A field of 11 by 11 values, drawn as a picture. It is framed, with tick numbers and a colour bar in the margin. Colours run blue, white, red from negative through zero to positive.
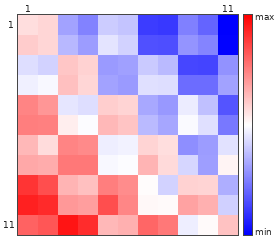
Slope: up to the bottom left. Ninth with the lowest average: top right. Lone odd cells: none. Ninth with the highest average: bottom left. Mirror symmetry: none. Average level on the scale: 50%. Grain: checkered.
